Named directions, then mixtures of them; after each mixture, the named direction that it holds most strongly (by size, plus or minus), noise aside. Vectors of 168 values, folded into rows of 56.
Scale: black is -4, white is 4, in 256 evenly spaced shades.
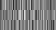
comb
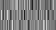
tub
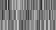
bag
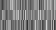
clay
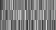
clay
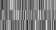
clay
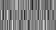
tub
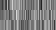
bag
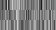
bag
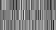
comb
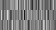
tub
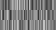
tub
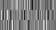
tub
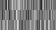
bag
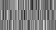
tub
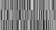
tub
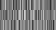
comb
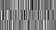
tub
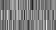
tub
